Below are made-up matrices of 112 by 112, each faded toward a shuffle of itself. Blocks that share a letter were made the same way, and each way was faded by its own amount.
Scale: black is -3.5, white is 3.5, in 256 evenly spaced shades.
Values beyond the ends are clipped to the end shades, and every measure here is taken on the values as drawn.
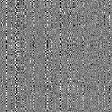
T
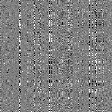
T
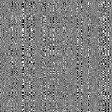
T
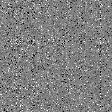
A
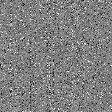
A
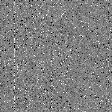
A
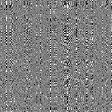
T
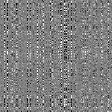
T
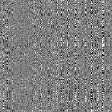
T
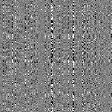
T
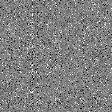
A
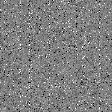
A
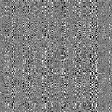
T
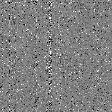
A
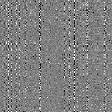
T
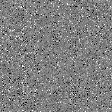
A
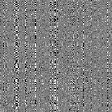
T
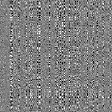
T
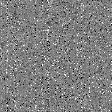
A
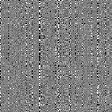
T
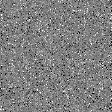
A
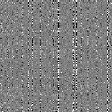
T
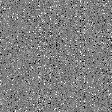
A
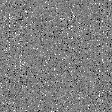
A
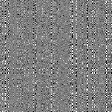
T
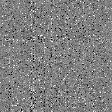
A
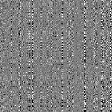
T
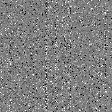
A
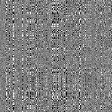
T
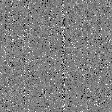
A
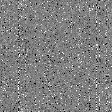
A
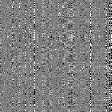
T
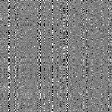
T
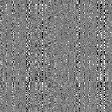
T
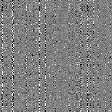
T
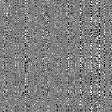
T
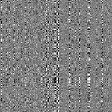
T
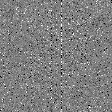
A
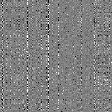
T
